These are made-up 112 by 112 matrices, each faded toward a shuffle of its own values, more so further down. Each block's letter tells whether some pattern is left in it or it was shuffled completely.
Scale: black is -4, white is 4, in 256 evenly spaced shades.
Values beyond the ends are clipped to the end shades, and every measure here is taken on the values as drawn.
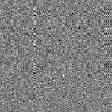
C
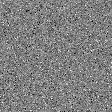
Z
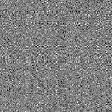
C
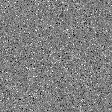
Z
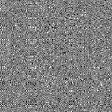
C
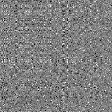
C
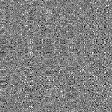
C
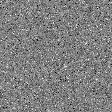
Z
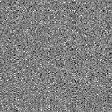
C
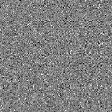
C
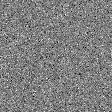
Z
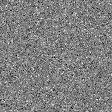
Z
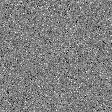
Z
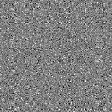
C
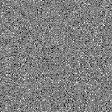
C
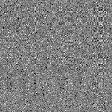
C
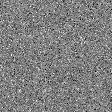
Z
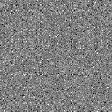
C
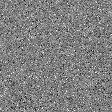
Z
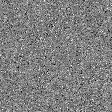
Z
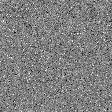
Z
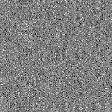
C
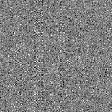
C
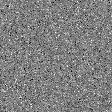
Z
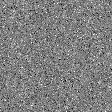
Z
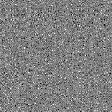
C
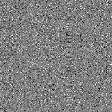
C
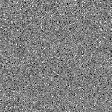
C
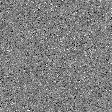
Z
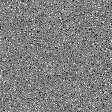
Z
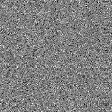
C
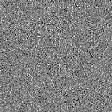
C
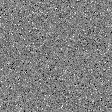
Z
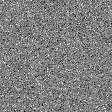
Z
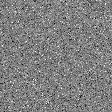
Z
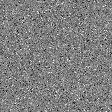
Z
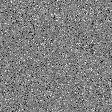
Z
